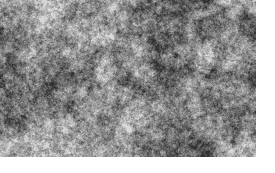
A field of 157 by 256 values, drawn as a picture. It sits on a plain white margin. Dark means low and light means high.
Histogram: bell-shaped. Odd rows or columns: none. Grain: blotchy.
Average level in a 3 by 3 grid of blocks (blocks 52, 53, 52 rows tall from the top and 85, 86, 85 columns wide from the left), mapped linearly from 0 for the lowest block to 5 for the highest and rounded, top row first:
521 | 022 | 541
